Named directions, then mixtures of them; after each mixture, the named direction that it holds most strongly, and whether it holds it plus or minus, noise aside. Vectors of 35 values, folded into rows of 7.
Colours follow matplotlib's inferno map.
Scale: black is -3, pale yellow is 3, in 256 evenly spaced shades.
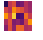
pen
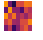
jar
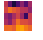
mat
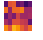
jar, minus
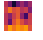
mat, plus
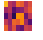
pen, minus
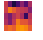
mat, plus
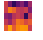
mat, plus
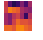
mat, plus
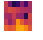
mat, plus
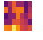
jar, minus
